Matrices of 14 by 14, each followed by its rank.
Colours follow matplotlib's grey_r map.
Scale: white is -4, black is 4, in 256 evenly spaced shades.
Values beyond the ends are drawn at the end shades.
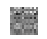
two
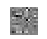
three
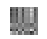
one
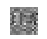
three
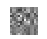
three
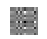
one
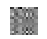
two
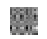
two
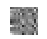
two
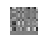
two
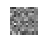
three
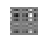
one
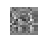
three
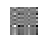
one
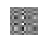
one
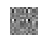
two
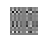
one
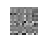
three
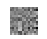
three
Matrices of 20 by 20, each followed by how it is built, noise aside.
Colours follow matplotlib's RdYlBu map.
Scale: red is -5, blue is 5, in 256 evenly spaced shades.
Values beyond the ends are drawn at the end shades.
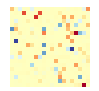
sparse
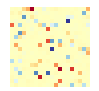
sparse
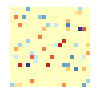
sparse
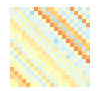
Toeplitz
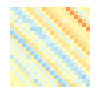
Toeplitz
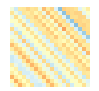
Toeplitz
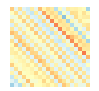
Toeplitz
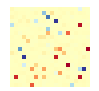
sparse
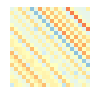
Toeplitz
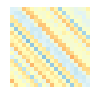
Toeplitz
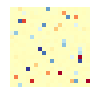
sparse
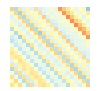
Toeplitz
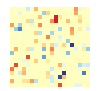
sparse
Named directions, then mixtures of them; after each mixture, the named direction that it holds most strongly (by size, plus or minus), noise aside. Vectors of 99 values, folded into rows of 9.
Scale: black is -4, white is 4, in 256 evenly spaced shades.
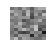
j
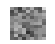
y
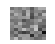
j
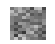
y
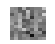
j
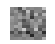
j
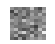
j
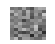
j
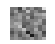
y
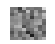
y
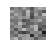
j
